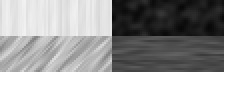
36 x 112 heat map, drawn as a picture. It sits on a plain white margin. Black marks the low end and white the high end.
The table splits into 2 rows of 2 panels. Panel 1,1: very high, streaked downward, faint in contrast. Panel 1,2: very low, blotchy, faint in contrast. Panel 2,1: high, slanting up to the right. Panel 2,2: low, streaked across, faint in contrast.
